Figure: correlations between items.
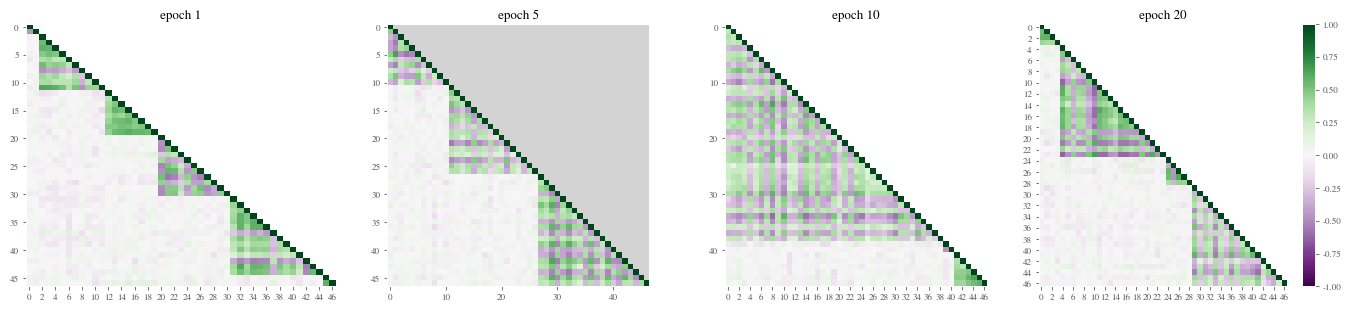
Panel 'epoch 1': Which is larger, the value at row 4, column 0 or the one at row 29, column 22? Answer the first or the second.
the second
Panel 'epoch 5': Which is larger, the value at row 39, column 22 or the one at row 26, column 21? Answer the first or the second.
the first
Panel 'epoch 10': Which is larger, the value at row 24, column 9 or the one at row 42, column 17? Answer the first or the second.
the second
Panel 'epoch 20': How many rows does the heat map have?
47
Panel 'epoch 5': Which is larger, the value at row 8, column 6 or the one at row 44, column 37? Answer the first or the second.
the second
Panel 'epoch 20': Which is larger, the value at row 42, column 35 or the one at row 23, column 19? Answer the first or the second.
the second
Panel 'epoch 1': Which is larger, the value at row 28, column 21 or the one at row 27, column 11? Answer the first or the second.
the second
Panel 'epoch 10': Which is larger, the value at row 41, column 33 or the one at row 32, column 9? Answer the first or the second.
the second
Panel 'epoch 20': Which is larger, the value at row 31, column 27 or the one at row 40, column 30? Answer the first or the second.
the first
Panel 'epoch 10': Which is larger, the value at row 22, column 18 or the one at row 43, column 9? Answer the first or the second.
the second
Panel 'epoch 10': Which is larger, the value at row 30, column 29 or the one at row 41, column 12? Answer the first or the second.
the first
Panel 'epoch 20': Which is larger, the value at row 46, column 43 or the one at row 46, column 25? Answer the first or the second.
the second
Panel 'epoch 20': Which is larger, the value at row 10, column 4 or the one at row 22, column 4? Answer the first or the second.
the second
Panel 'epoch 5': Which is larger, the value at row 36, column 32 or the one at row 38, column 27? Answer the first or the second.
the first
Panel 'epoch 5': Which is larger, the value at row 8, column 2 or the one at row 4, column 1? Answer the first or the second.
the first
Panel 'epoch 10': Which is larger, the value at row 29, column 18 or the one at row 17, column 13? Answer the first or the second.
the first
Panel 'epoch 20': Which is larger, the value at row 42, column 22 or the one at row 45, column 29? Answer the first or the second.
the second
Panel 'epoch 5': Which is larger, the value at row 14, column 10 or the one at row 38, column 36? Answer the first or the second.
the second
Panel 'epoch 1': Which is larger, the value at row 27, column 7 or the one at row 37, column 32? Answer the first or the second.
the first
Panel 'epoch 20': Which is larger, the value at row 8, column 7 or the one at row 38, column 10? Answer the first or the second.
the first
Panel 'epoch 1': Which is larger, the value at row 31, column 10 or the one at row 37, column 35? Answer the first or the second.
the first
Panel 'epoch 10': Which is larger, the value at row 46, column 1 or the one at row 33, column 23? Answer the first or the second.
the second
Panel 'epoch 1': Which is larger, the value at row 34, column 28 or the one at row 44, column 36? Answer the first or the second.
the second
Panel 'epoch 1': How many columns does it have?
47
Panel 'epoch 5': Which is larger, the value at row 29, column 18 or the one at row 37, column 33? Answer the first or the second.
the first
